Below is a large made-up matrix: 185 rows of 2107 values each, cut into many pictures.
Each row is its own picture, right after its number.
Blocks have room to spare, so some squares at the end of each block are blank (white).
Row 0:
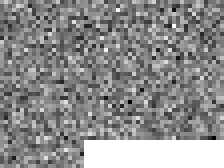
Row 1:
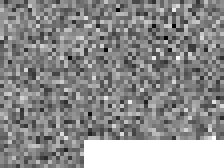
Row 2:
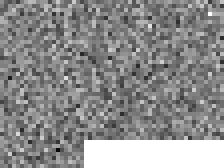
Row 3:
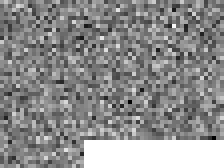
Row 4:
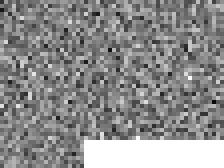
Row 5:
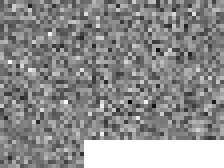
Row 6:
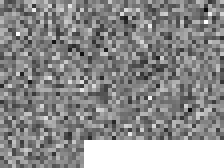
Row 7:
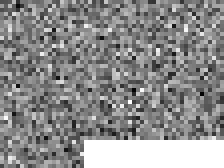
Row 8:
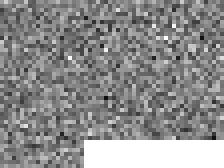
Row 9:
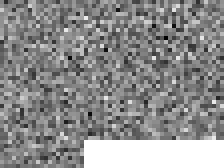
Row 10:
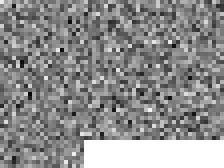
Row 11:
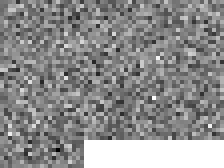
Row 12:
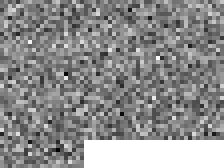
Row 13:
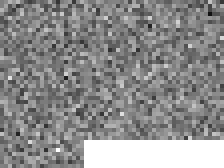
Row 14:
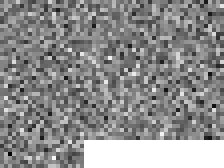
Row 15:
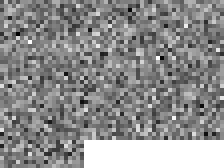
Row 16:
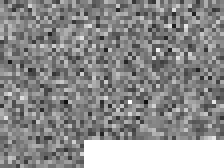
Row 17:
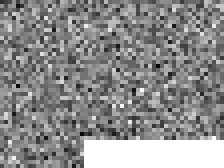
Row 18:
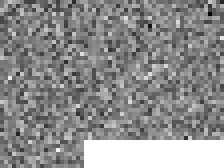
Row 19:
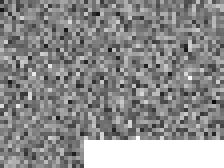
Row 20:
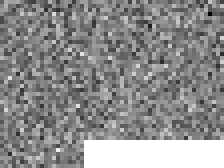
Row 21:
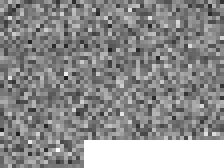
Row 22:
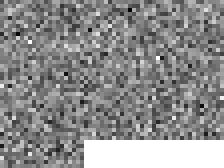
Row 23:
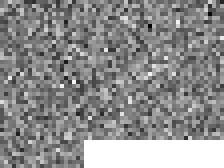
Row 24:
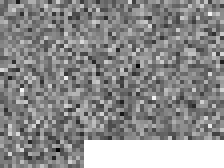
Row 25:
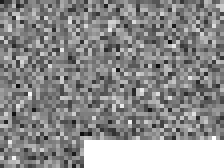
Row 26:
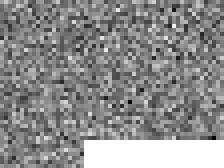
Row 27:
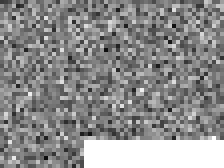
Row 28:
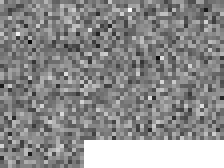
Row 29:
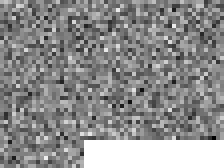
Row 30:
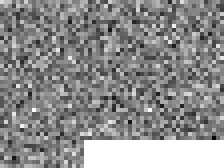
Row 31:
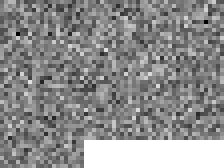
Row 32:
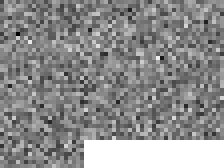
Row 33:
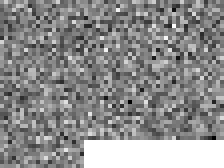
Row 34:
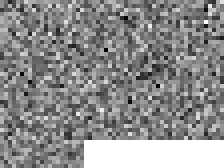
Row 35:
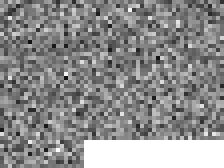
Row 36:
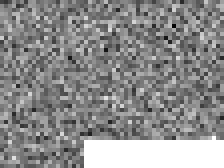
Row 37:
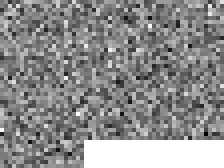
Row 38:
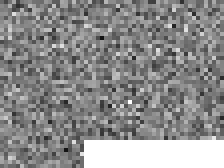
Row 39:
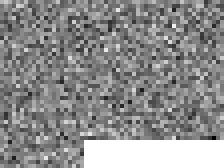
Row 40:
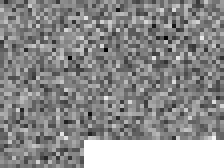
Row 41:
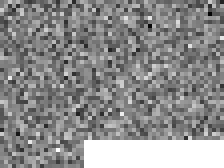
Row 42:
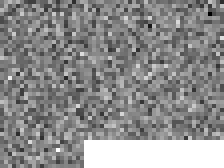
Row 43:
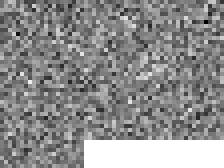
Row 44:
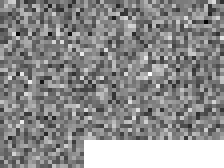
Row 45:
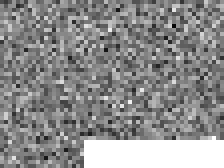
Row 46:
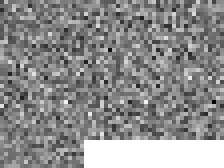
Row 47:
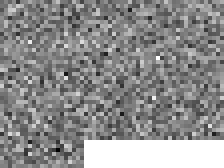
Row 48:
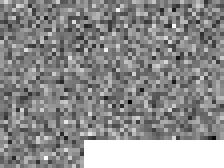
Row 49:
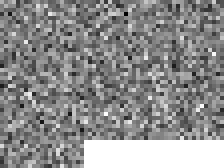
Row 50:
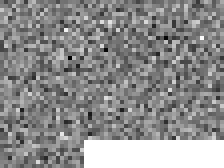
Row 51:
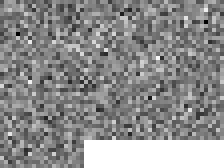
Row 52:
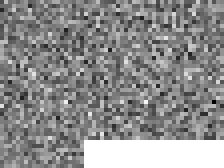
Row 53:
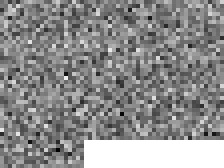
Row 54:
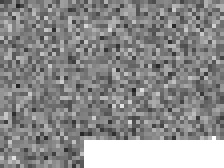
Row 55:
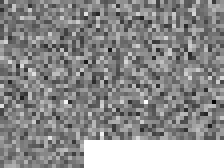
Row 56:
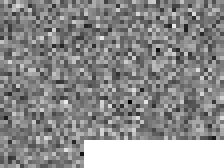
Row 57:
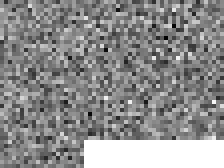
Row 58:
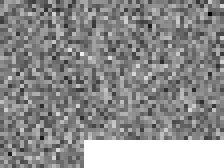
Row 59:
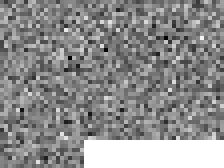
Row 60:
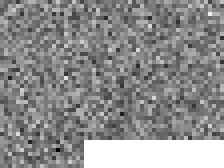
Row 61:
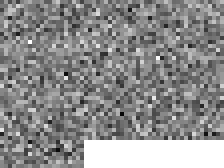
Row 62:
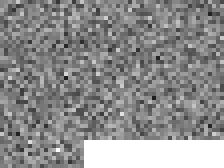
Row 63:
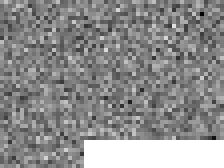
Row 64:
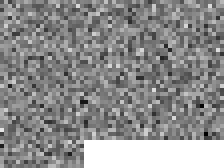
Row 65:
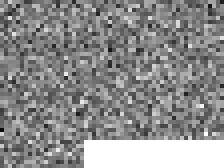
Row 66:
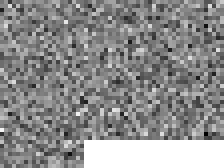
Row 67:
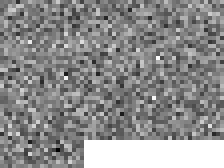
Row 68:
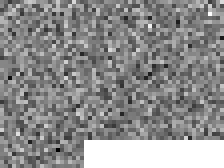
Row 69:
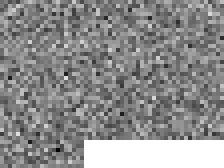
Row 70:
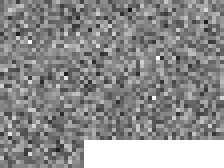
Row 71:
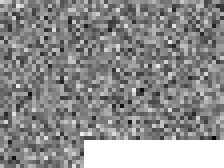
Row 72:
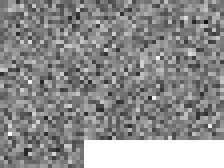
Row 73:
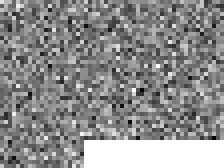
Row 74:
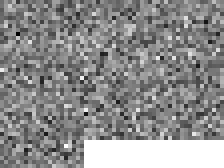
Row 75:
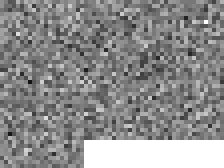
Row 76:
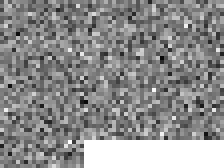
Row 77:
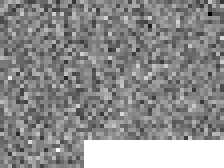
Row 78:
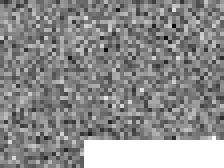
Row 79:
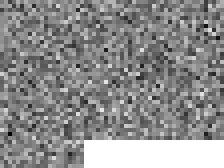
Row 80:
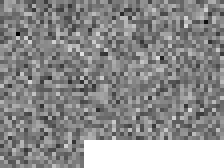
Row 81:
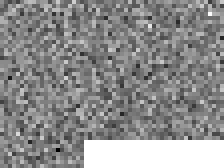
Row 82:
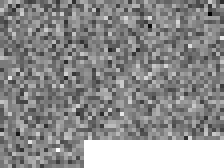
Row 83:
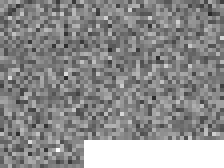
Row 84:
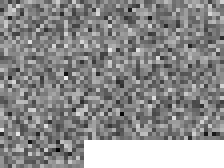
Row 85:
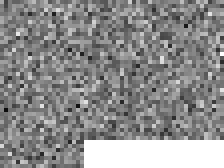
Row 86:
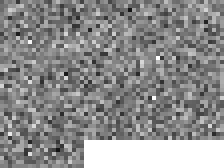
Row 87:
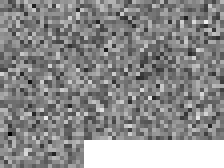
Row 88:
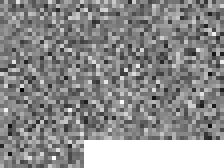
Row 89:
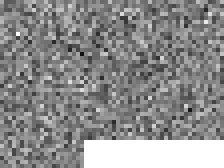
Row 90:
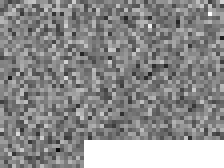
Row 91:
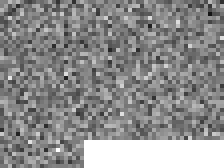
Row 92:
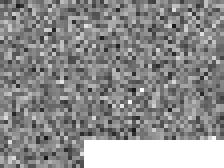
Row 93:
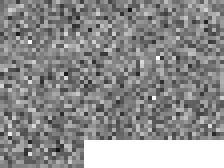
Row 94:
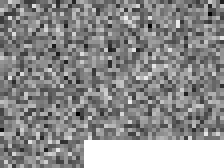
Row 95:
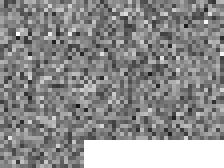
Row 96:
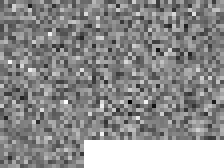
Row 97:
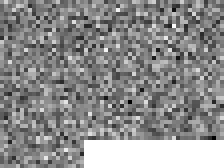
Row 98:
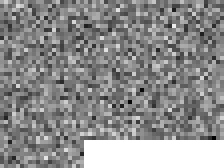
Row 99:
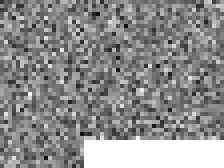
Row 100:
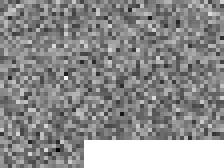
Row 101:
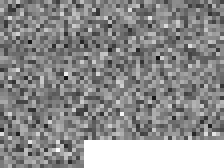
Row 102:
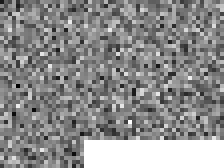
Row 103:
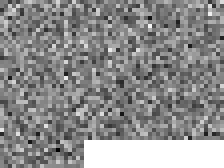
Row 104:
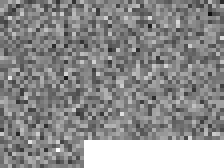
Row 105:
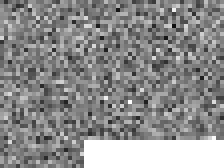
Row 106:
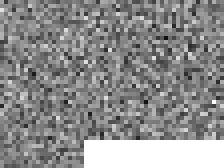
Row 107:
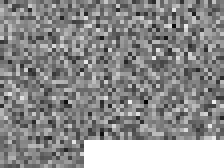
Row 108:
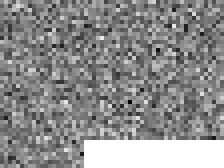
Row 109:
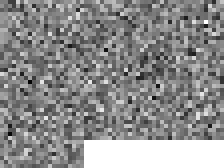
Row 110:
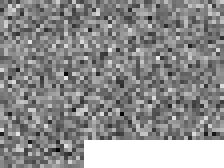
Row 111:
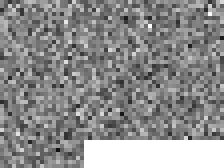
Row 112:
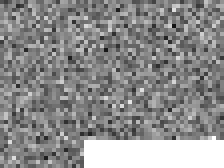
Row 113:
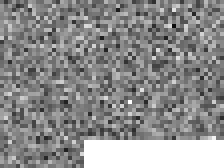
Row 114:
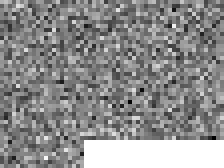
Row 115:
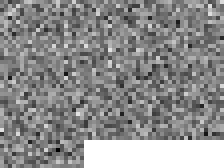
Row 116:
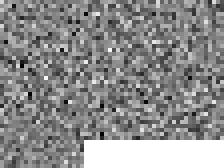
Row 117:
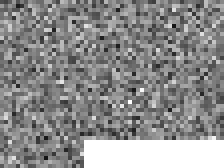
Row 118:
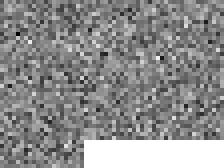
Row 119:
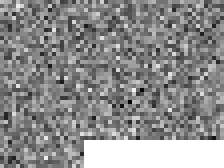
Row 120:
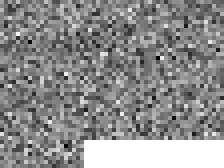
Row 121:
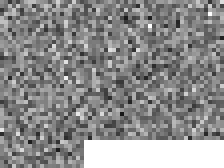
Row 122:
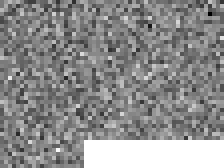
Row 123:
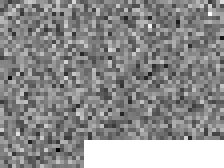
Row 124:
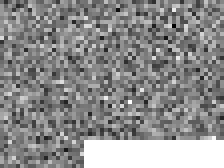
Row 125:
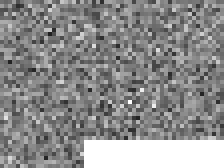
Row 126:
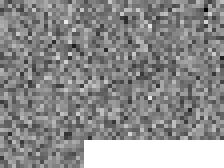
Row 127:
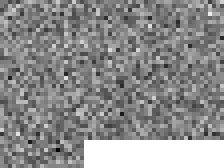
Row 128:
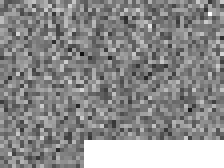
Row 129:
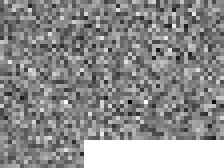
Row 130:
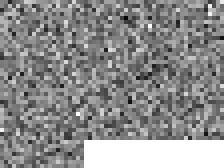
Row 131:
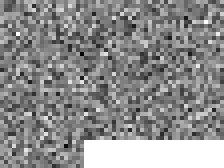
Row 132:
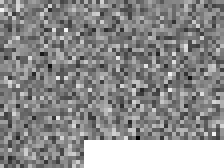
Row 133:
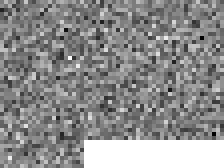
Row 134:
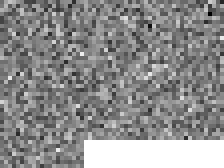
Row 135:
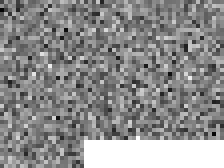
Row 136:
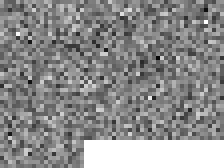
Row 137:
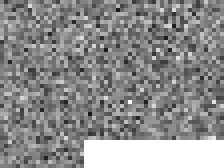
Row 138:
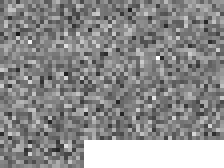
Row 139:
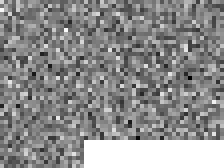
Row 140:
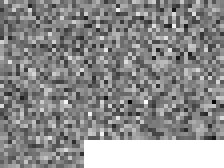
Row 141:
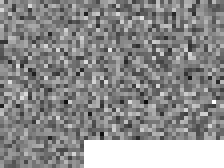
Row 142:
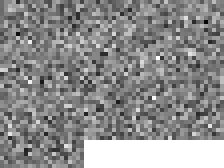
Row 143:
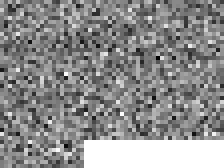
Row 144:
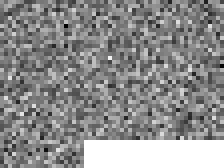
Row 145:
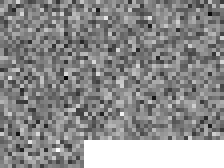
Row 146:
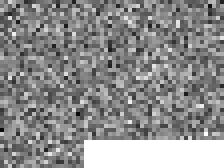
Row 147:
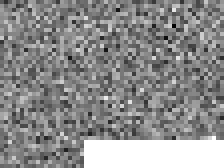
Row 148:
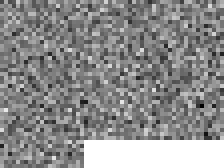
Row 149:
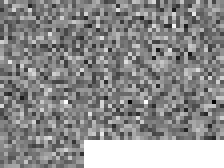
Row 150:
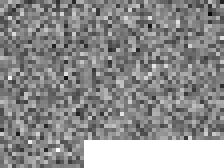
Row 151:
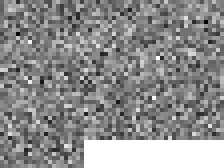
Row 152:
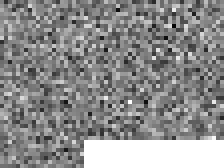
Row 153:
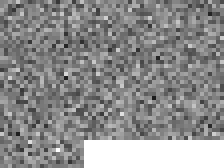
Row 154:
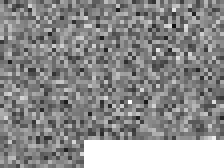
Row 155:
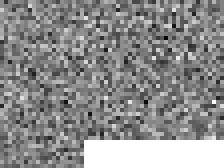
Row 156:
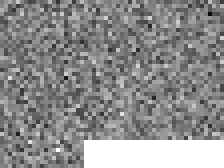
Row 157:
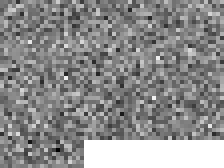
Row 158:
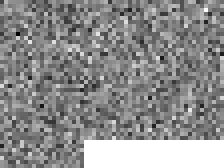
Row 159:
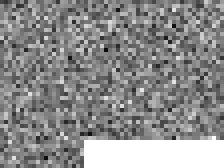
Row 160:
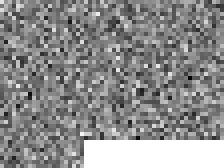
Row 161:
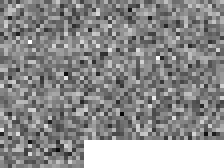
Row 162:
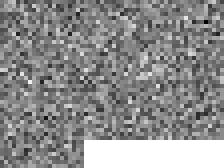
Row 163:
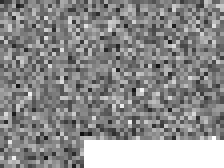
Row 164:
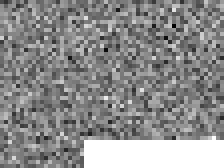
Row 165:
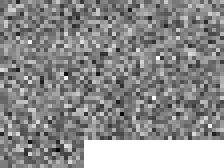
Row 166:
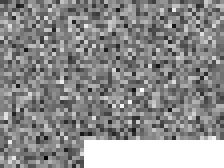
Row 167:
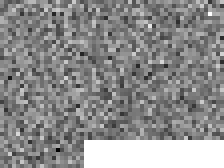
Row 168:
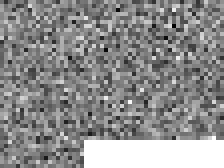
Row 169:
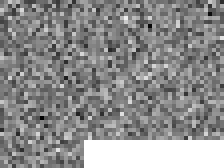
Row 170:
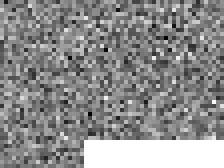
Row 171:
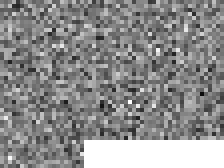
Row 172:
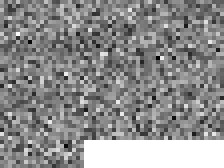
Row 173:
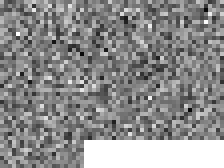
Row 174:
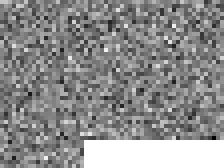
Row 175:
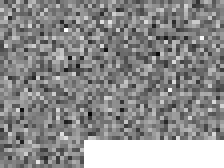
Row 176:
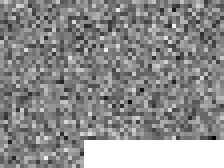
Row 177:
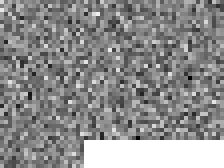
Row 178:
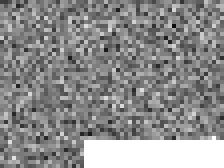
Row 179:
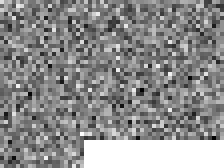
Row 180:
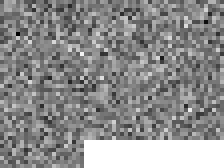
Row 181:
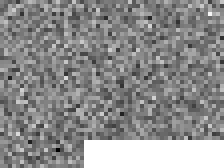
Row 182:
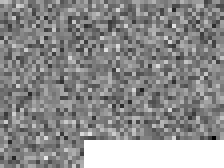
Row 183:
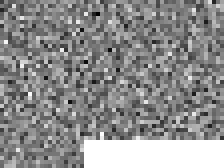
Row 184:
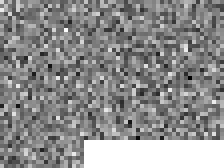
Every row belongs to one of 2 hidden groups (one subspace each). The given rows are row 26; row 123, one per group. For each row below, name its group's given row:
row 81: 123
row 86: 123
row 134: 123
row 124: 26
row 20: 123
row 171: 26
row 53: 123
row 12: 123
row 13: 123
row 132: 26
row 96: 26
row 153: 123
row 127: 123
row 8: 26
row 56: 26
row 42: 123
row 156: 123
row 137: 26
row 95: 123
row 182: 26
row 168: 26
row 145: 123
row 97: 26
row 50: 26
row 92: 26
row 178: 26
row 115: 123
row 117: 26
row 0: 26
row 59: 26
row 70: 123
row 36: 26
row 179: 26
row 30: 26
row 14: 123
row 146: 123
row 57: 26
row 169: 123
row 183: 26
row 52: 26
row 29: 26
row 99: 26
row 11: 123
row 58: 123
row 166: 26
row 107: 26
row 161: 123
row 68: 123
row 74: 123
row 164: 26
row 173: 123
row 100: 123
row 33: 26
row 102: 26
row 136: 123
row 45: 26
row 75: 123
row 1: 26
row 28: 123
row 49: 123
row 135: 26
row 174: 26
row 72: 123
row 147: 26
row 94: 123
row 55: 26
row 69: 123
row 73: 26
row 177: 26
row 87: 123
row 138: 123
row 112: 26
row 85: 123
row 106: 26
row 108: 26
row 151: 123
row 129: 26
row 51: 123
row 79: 123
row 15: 123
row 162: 123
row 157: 123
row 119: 26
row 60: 123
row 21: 123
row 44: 123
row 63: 26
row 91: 123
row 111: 123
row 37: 123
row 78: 26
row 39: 26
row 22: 123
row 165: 123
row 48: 26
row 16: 26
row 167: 123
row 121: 123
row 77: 123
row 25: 26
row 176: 26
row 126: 123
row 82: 123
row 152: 26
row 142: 123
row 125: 26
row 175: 26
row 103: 123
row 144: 123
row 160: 26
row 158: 123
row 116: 26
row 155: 26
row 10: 26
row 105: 26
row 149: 26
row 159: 26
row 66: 123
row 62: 123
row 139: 26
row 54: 26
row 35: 123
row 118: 123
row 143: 123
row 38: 26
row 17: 26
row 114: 26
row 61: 123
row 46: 26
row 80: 123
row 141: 26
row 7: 26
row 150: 123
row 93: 123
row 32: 123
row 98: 26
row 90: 123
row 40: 26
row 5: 26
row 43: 123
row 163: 26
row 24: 123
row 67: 123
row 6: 123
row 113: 26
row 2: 123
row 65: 123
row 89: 123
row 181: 123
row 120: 123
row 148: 123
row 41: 123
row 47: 123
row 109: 123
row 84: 123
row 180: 123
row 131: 123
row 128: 123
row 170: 26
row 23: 123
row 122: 123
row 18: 123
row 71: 26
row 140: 26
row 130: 123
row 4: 26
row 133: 26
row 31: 123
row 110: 123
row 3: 26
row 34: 123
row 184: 26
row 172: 123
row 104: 123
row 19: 26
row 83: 123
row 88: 123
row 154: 26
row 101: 123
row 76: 123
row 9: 26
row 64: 123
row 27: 26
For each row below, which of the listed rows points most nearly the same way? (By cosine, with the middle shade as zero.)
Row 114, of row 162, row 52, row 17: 52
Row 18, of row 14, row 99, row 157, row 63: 14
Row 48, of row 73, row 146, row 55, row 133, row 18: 73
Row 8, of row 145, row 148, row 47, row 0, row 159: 0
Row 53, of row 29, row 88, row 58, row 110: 110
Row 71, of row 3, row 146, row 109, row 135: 3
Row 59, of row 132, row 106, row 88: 106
